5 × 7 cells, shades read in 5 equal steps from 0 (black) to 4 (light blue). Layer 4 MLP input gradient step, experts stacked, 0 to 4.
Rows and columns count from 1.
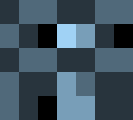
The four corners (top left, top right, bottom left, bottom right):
1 2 2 1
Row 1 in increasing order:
1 1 1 2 2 2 2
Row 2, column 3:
0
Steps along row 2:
down down up down down down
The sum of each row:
11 11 11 11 11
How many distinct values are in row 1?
2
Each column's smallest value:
1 1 0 1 1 1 0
